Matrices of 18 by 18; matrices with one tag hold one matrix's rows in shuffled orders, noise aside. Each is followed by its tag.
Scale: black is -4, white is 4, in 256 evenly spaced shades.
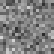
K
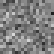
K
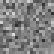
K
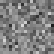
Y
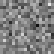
Y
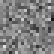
Y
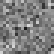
K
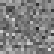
K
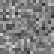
K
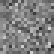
Y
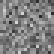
Y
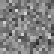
Y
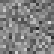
Y
